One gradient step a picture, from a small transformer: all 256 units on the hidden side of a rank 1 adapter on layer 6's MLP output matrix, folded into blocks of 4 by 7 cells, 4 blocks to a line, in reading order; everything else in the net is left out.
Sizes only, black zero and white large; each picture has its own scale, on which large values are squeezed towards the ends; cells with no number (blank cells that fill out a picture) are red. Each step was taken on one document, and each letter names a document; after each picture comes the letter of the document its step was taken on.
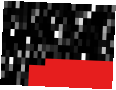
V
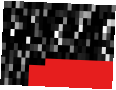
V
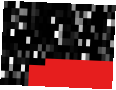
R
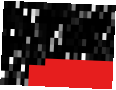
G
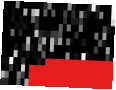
G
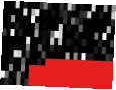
G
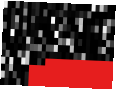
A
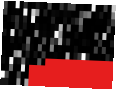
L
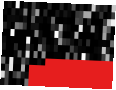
V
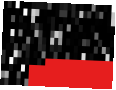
L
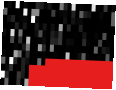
L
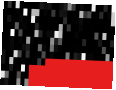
L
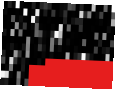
L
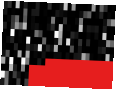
A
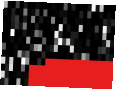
A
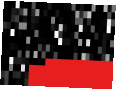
R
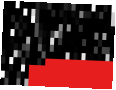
L
